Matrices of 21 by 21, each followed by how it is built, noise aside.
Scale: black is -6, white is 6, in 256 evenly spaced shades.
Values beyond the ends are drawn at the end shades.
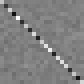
diagonal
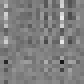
low rank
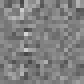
low rank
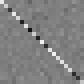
diagonal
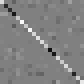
diagonal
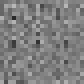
low rank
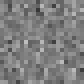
low rank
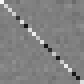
diagonal
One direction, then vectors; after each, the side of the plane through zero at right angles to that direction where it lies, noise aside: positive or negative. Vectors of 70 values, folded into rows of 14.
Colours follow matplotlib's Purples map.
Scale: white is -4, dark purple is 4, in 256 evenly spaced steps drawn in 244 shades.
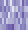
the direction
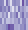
positive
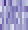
negative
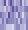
negative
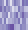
positive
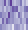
negative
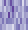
negative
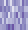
positive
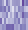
positive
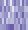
positive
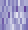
negative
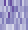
negative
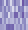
positive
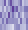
negative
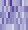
negative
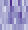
negative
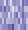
positive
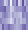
positive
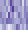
negative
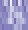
positive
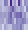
negative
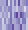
positive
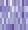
positive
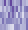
negative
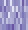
positive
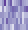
negative
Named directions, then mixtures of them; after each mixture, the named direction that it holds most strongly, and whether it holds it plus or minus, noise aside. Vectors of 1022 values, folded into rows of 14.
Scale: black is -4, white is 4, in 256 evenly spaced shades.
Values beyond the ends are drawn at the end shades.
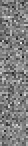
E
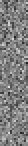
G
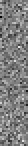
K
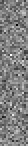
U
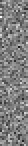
K, minus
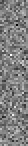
U, plus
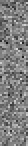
E, plus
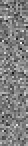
E, plus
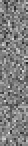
G, plus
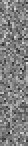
G, minus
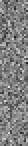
G, plus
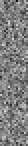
G, plus
